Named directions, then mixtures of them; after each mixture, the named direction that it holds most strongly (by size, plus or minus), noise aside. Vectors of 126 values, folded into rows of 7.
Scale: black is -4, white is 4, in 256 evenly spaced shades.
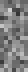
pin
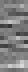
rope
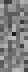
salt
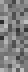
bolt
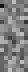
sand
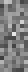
salt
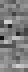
rope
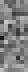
bolt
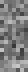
bolt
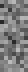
sand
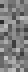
bolt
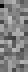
sand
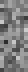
bolt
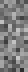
bolt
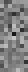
salt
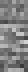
rope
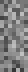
bolt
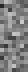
salt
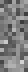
sand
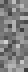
sand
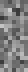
pin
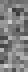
pin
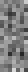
pin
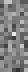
salt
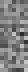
salt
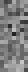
salt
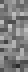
bolt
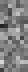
pin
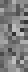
sand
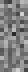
salt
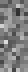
pin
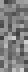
salt
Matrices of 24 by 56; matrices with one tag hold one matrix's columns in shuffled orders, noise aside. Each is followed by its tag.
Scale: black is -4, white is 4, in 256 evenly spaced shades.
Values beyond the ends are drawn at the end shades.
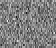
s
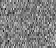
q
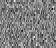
q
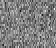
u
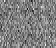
q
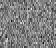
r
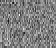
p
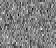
u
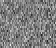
q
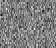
u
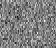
s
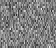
u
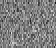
p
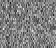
u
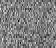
r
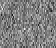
u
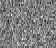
p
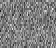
u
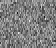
s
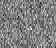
u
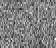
r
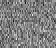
p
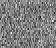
s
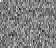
q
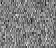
p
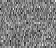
q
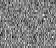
p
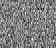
r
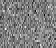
u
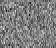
u
